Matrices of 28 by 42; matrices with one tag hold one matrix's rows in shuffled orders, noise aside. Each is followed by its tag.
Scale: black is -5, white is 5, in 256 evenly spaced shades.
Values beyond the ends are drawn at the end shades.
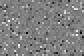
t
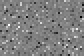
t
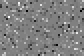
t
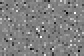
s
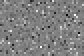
s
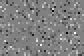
s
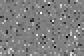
s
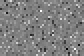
s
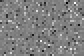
s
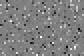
s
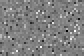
s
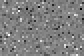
t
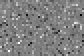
t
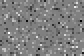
t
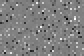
s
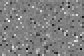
t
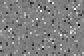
s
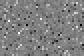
t
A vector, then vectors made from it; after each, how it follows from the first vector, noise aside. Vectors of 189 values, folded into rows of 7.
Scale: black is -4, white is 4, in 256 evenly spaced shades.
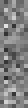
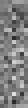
wrapped around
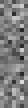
reversed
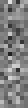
wrapped around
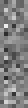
copied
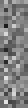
sign-scrambled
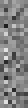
sign-scrambled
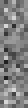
copied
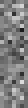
reversed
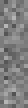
shrunk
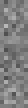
shrunk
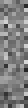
wrapped around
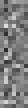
sign-scrambled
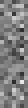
reversed
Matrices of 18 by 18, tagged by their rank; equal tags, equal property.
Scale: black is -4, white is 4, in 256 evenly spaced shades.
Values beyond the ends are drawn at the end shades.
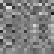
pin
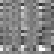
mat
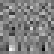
pin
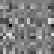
pin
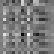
mat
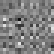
pin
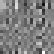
pin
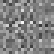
pin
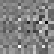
pin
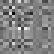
mat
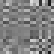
mat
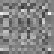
pin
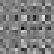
mat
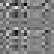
mat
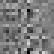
pin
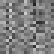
pin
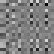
mat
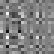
mat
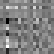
mat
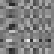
mat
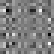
mat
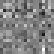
pin
